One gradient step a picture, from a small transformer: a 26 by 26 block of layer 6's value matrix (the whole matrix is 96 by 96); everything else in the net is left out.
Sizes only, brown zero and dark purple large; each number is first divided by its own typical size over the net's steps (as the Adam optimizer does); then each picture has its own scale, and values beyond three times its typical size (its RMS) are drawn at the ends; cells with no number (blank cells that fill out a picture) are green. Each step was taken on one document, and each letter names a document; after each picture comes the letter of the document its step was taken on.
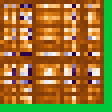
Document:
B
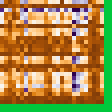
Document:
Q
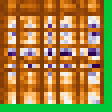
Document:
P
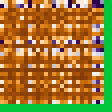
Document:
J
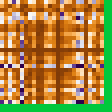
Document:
P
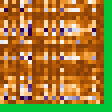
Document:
B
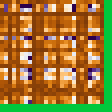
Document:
B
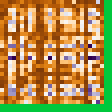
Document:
P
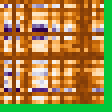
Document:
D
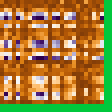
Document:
D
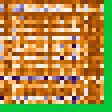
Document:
Q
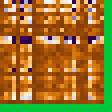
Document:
B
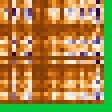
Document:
J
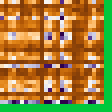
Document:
P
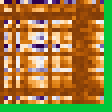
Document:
D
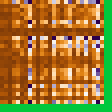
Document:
J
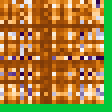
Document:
J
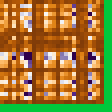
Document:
B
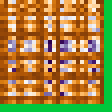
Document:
P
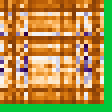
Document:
Q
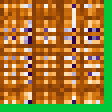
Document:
B
